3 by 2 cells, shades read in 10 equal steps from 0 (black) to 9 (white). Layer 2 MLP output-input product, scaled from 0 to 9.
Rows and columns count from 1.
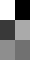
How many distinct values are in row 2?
2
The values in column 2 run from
0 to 6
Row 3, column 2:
4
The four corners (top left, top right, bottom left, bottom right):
9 0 5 4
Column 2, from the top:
0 6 4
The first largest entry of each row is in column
1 2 1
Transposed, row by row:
9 2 5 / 0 6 4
